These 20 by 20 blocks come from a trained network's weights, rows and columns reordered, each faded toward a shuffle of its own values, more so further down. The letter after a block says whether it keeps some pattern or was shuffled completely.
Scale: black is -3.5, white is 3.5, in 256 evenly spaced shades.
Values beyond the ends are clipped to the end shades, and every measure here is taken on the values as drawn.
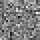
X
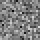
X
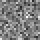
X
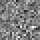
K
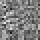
K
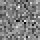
K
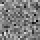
X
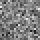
X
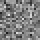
K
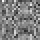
K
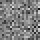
K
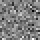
K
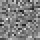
X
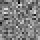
K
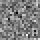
X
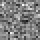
K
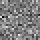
K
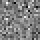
K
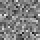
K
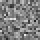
X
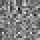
K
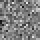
X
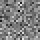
K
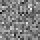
X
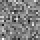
K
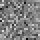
X
